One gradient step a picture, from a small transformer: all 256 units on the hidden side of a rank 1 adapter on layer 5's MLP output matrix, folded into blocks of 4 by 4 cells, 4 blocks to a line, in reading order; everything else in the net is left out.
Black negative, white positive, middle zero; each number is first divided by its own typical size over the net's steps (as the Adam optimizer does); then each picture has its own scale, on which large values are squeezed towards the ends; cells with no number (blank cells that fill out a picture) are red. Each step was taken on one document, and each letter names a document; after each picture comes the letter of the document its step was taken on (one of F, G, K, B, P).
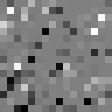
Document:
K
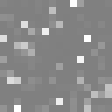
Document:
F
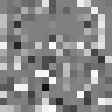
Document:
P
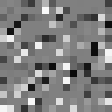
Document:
P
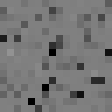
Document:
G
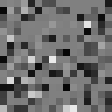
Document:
P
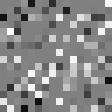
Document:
P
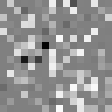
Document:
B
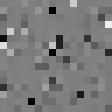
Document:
G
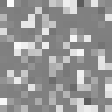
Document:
B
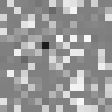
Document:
B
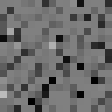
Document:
G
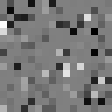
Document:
K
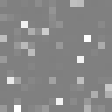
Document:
F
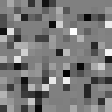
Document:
P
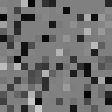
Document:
P
